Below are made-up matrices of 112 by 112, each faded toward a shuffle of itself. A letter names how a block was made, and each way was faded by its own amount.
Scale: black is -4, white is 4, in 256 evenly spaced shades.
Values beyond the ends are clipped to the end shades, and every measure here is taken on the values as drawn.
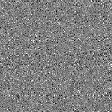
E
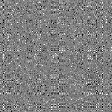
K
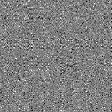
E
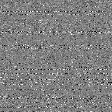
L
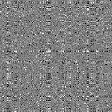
K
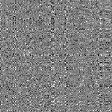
K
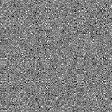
E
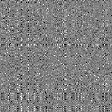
K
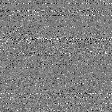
L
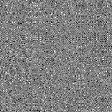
E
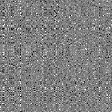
K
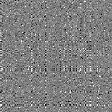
K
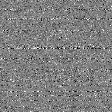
L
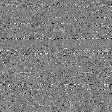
L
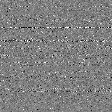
L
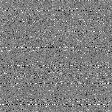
L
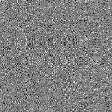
E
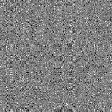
E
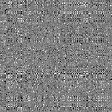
K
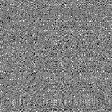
E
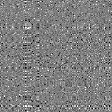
K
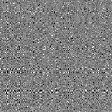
K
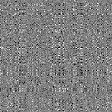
K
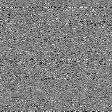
L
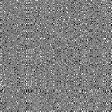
K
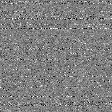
L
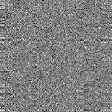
E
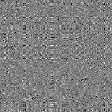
K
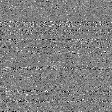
L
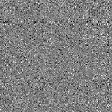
E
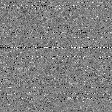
L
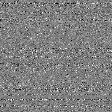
L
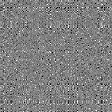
K
